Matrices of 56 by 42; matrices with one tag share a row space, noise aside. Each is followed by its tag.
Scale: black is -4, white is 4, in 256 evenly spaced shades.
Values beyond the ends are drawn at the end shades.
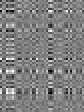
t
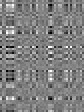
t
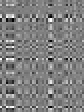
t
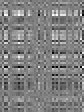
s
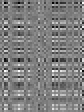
s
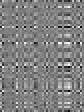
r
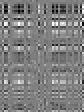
s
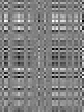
s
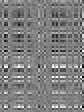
s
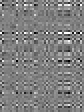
r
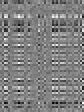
s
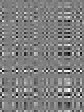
r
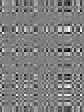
r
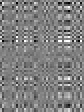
r
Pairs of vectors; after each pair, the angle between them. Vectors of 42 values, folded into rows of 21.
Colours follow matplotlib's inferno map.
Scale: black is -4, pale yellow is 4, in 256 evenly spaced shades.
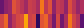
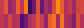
partly opposed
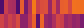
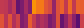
partly aligned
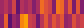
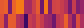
partly opposed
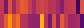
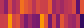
nearly parallel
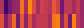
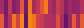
partly aligned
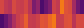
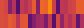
partly opposed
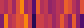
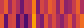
nearly opposite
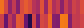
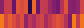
orthogonal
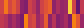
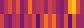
partly aligned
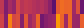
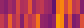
nearly parallel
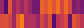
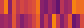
nearly opposite
